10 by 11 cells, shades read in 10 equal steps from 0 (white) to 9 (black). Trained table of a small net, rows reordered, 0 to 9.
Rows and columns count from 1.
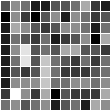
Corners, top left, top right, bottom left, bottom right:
6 8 5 4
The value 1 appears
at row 5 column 3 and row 6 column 3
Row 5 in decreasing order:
8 7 6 6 6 6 5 4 3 3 1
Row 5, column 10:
6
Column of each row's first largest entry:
4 1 1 10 1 1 1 1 6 6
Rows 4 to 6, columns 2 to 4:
5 6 7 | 4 1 6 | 5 1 6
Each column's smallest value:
5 0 1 4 2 4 3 3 3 3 3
